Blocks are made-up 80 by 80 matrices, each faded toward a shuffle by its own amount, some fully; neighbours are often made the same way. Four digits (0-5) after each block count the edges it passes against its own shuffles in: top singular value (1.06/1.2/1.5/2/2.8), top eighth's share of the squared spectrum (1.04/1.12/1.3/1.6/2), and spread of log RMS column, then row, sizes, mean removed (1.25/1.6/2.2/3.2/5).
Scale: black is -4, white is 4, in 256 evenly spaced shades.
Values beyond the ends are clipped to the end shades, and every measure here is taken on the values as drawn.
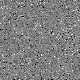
3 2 1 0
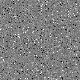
3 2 1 0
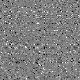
4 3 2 2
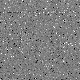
2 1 0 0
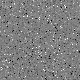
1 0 0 0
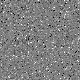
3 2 0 0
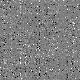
3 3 2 1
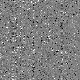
3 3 2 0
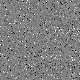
2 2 1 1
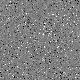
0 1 0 0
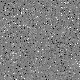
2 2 0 0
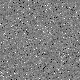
0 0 0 0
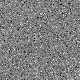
1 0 0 0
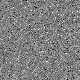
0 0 0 0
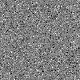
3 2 0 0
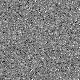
2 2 0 0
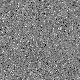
1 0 0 0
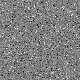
1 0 0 0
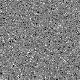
3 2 0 0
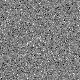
1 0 0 0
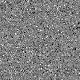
3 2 0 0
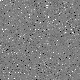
0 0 0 0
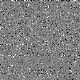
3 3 0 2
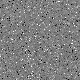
0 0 0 0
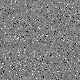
1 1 0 0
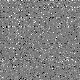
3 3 0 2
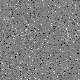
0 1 0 1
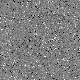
1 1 0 0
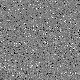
1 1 0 0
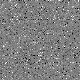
2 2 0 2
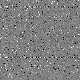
3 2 0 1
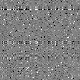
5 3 1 2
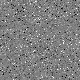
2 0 0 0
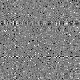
4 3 1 2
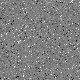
0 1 0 0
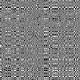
5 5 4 4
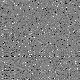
3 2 0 1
